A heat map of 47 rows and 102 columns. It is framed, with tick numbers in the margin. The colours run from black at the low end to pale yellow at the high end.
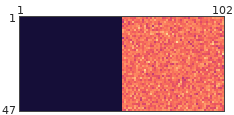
It is made of 1 by 2 panels. Panel 1,1: very low, flat. Panel 1,2: high, fine-grained.
